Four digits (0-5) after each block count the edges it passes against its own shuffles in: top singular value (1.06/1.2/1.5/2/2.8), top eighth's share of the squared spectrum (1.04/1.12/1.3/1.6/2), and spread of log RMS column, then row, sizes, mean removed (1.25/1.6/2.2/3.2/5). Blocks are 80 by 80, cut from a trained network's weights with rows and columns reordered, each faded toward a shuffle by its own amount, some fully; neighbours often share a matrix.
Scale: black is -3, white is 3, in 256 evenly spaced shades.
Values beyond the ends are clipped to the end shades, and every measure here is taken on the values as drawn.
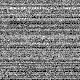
5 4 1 3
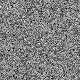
0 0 0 0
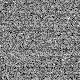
2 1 0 0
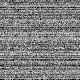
5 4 1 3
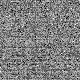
2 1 0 0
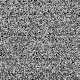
2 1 0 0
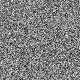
0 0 0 0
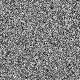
0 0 0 0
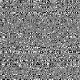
4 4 1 3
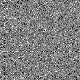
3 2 0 1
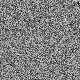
0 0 0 0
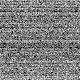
4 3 1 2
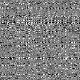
4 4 1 4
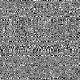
4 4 0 4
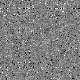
3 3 1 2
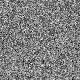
0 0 0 0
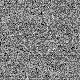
1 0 0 0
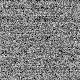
2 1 0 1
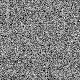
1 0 0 0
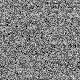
1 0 0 0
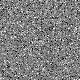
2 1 0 0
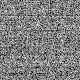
2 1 0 0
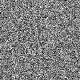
2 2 0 1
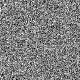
2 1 0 0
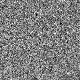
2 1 0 0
